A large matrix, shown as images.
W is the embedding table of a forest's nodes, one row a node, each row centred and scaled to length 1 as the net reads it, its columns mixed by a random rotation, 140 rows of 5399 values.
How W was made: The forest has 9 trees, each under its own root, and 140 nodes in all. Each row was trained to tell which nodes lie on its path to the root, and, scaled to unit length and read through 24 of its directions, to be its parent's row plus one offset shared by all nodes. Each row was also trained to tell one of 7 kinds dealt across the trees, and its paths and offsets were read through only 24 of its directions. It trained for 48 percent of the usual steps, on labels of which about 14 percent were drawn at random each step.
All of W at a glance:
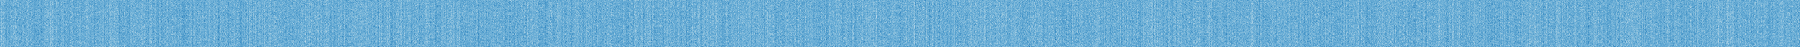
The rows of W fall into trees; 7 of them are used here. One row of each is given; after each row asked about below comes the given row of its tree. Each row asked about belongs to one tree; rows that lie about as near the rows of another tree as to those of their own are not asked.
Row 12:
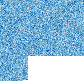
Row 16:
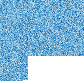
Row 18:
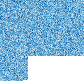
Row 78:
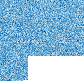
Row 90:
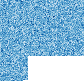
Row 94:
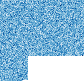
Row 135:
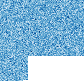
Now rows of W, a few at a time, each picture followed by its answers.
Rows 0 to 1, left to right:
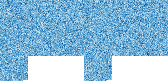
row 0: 78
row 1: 94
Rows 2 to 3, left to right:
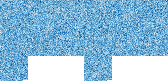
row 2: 16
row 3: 12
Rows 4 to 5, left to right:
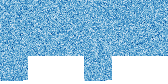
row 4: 90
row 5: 94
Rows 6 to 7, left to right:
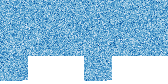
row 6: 94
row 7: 12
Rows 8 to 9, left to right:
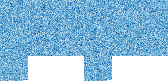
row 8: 135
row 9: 18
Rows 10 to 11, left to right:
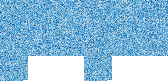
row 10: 12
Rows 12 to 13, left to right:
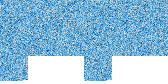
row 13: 94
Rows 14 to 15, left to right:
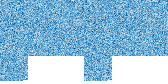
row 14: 12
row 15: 12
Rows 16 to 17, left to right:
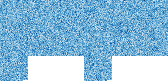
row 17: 18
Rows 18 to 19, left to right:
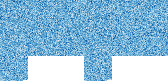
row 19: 16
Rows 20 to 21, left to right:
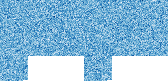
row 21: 18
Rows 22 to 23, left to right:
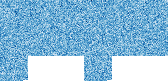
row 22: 78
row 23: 90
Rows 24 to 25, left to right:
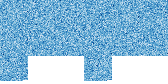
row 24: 16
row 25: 12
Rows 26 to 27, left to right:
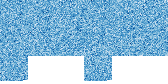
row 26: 90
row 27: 90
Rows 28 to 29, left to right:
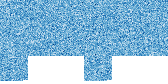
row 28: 78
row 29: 12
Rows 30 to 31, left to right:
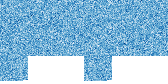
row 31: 135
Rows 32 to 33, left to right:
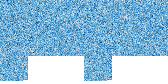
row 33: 135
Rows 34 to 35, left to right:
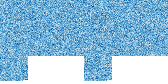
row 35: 12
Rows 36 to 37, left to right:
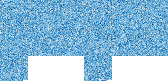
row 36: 16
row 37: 16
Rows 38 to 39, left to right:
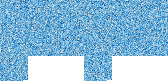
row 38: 90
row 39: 16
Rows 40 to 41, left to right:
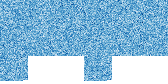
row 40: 78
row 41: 12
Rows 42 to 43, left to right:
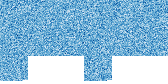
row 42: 16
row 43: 78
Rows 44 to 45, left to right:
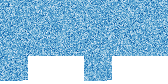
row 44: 78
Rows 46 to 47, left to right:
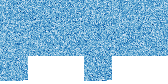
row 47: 16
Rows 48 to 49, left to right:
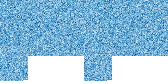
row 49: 90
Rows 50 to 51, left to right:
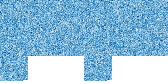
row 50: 12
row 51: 90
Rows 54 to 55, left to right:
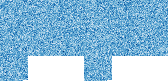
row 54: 16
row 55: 18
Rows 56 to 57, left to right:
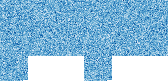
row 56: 12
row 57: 18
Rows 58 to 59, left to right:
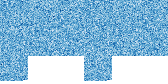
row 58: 90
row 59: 90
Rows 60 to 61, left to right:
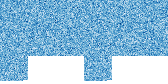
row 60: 18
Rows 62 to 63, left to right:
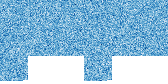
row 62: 78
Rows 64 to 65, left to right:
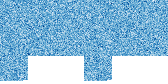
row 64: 18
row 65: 18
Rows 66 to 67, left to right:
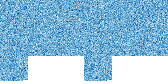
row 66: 12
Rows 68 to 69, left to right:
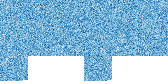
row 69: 18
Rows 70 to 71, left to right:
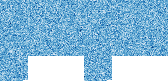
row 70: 78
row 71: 16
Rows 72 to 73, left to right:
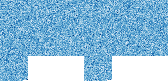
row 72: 16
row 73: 135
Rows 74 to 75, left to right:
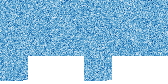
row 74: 90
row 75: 78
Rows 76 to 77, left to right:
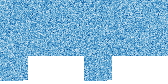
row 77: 78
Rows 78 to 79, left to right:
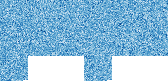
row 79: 12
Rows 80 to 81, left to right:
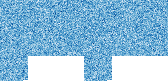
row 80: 12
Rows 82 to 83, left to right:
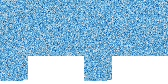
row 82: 94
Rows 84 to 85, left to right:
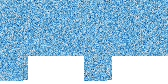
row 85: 90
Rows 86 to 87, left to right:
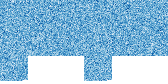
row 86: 94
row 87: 135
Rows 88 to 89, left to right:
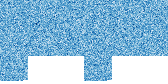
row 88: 12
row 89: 90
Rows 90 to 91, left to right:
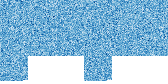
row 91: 16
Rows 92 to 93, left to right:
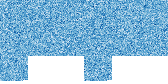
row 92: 12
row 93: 78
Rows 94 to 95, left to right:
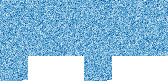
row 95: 90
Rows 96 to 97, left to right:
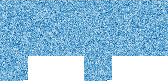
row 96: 12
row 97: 90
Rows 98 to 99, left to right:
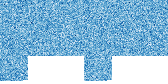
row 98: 90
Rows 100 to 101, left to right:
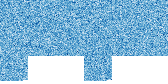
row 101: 16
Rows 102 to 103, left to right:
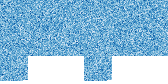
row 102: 12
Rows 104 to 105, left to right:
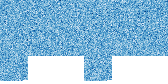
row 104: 16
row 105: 12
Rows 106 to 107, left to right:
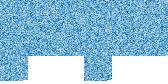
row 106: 78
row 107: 90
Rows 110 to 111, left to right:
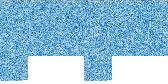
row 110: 135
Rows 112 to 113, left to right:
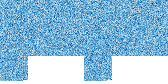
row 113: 16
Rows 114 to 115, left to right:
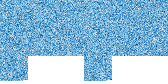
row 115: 16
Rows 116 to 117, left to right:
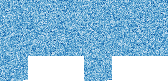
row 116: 78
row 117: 12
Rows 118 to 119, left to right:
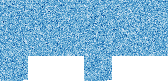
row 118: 94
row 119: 12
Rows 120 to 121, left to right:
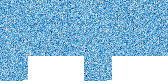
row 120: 94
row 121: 90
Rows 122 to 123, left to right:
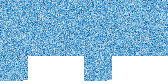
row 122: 18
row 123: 78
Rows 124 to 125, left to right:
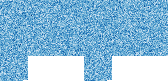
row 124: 16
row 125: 78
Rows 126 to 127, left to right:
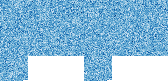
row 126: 12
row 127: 78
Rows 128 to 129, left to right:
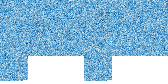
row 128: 18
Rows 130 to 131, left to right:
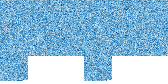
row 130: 94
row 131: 18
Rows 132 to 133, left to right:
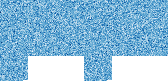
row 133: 16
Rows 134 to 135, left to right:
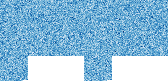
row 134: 94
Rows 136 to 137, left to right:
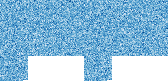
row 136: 12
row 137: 12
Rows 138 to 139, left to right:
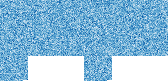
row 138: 16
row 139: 90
